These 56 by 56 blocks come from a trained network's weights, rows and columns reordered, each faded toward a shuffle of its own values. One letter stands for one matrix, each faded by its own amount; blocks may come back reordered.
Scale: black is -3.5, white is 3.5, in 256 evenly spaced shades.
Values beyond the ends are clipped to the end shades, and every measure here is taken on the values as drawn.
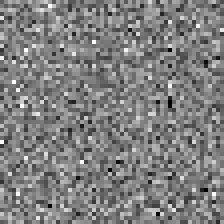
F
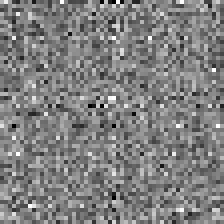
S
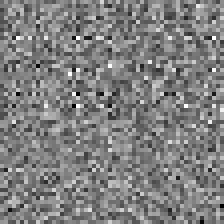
S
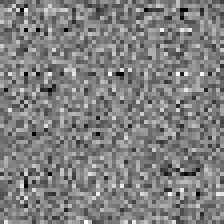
S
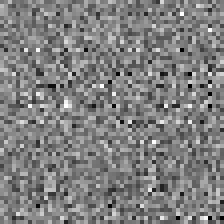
S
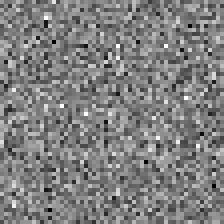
F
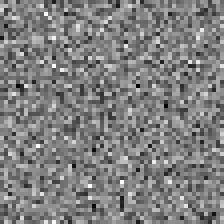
F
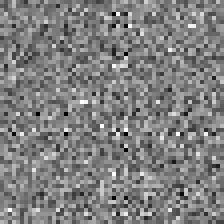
S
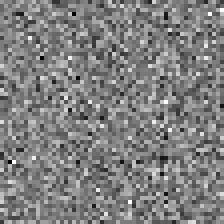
F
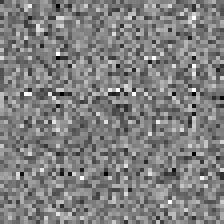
S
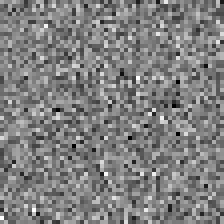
F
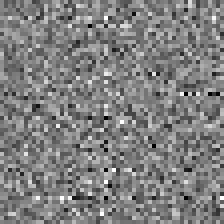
S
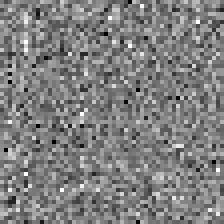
F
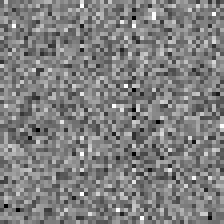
F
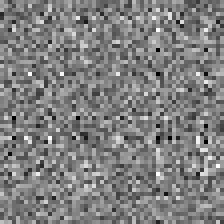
S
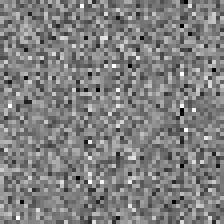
F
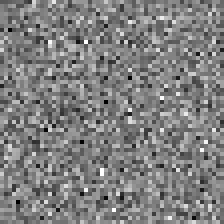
F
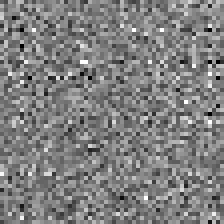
S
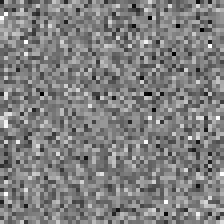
F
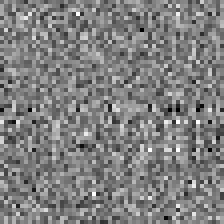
S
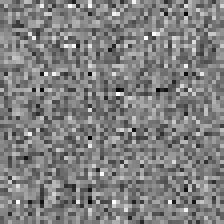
S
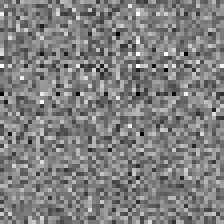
S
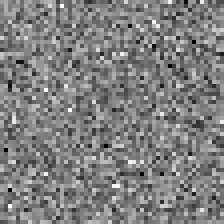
F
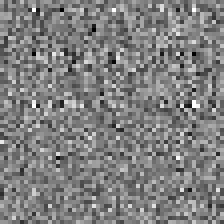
S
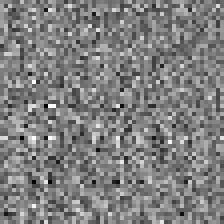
S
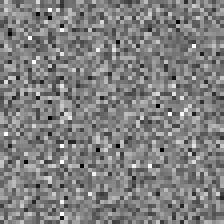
F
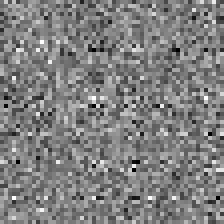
S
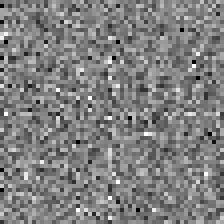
F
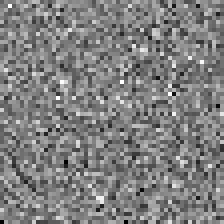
F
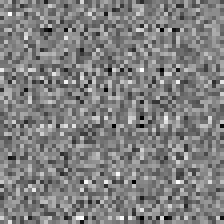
S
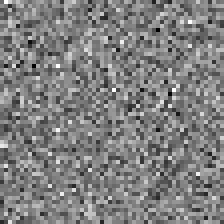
F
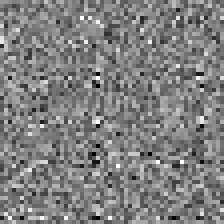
S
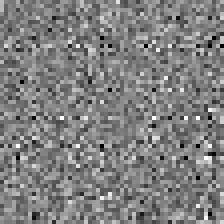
S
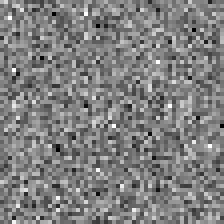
F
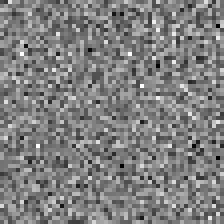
F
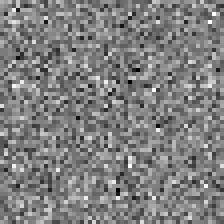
F
